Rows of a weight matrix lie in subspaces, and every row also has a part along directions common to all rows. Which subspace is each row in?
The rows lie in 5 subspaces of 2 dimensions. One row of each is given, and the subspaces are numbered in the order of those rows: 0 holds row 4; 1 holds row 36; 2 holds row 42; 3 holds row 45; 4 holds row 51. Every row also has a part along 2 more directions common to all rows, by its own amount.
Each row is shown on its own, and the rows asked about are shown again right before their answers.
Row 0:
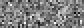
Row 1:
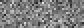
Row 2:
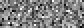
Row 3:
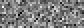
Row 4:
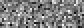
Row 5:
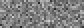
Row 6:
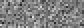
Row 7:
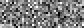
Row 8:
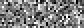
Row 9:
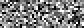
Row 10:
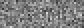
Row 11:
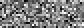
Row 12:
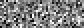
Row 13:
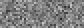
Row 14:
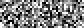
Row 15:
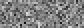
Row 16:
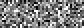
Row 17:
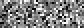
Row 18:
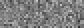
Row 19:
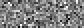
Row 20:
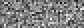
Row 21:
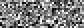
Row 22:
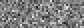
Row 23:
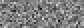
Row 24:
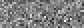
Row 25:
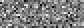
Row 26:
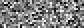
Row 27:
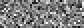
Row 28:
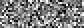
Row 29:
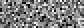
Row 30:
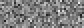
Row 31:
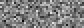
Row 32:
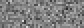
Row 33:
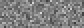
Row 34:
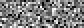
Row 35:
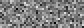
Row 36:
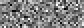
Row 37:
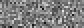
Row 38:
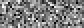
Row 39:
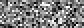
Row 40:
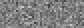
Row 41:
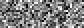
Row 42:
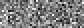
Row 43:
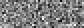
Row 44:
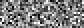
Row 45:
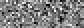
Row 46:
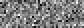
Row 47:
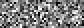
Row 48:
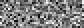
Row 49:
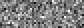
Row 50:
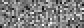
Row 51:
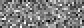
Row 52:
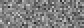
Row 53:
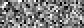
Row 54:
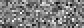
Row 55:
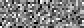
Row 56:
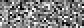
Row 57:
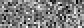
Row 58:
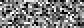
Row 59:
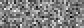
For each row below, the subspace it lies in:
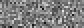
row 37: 4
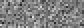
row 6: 4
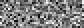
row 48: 2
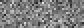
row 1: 3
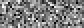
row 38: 4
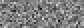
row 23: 1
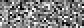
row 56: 2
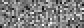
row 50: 1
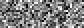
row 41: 3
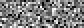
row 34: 4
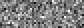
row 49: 0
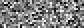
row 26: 1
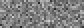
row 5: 4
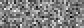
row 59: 0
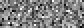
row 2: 0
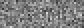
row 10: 1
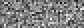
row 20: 1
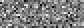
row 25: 3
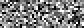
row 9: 1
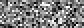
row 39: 4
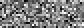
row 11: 3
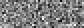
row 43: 2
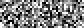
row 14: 0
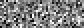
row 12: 2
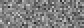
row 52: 3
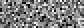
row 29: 3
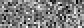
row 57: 0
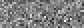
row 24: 2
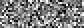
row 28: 2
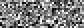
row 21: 4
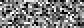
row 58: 3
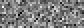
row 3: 4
